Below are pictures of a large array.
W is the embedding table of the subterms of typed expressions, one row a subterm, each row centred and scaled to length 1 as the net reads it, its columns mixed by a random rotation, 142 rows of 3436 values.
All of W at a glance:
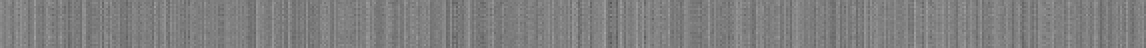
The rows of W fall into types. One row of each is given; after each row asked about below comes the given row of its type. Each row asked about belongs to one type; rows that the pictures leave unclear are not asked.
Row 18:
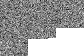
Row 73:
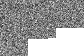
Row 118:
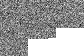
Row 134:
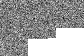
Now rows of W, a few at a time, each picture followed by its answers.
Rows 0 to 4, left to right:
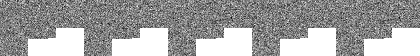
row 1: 73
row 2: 134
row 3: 73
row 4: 134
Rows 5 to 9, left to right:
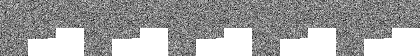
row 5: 134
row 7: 18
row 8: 18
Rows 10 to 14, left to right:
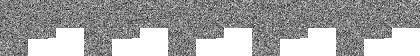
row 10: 18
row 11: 134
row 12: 118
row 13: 73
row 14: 118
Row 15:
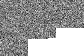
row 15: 18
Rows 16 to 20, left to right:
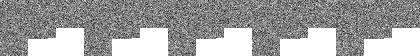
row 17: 134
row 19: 118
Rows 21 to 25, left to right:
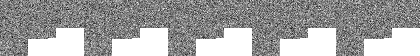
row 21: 18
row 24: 118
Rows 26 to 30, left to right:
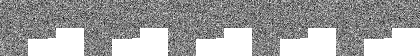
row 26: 134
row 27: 118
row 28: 73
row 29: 118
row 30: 134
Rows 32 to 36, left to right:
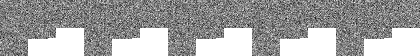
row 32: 18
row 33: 73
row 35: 134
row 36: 118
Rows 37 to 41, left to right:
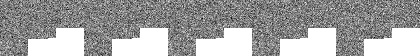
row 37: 18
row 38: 18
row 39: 134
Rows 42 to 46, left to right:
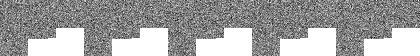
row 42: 73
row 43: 134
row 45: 118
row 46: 134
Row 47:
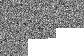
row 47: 73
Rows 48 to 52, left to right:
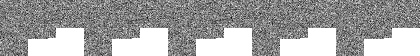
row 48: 18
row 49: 134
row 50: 134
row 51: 118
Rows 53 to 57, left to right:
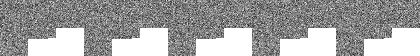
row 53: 73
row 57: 18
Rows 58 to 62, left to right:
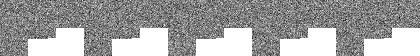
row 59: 134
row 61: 18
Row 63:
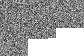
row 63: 73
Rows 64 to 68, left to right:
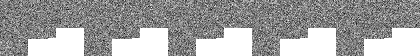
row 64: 18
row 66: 118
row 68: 118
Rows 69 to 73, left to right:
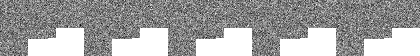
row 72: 118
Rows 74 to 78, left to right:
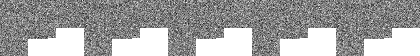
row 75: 73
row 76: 118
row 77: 134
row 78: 73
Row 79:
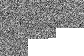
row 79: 118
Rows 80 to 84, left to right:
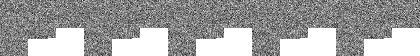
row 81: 18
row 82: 18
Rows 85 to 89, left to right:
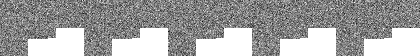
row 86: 73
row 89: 118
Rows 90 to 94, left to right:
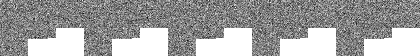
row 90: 134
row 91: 134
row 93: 118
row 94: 118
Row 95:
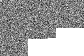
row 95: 134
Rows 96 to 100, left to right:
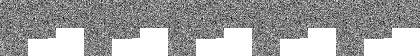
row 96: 134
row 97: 118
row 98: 134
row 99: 134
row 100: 134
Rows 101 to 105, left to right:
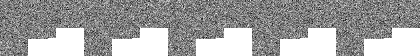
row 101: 18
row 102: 118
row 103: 134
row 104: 18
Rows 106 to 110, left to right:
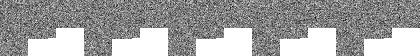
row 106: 73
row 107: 18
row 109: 134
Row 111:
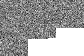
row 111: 18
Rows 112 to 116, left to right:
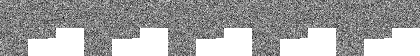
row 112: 134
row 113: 118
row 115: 18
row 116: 73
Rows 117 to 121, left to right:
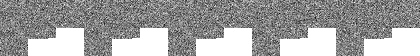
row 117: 118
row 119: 118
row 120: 134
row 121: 118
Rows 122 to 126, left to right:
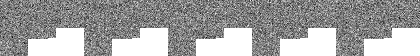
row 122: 18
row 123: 73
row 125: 118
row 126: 134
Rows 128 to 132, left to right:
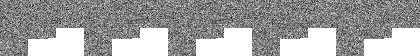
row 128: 18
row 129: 134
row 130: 134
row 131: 118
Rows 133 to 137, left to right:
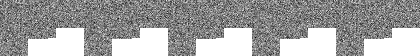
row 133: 73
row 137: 73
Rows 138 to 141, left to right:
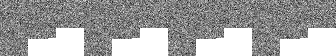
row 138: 118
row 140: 18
